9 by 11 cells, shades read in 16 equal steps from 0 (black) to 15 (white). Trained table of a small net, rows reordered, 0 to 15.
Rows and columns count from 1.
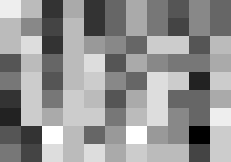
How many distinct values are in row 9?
6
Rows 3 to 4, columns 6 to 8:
8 6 12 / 5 10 8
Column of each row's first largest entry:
1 1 2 5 8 8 11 3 3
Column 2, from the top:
11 8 13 11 12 12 12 3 4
